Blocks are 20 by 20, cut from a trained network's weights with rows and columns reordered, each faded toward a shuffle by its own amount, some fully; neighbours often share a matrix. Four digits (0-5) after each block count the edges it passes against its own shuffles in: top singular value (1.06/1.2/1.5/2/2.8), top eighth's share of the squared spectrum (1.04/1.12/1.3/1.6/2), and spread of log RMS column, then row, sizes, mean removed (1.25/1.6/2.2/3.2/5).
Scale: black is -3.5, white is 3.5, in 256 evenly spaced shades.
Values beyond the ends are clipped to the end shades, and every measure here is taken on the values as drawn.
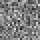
2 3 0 0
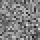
0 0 0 0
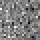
1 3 0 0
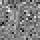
1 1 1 0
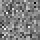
2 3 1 0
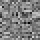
3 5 1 2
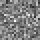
1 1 0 0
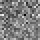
2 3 0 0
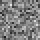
0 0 0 0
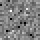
0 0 0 0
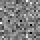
1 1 0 0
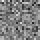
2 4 1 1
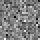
0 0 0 0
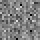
2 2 0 1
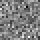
0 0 0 0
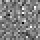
2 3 0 0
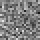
0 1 0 0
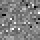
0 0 0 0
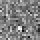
2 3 0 1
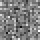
1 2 0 0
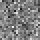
0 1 0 0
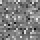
2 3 0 0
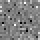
1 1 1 0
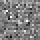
0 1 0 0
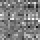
3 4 1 2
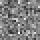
2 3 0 1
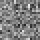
2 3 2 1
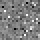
0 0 0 0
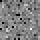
0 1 0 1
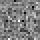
2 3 0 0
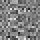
3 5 1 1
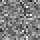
2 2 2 0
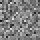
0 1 0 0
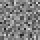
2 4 0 2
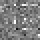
3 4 1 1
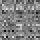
3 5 2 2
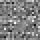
2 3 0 0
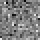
2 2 1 0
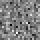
0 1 0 0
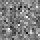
1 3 0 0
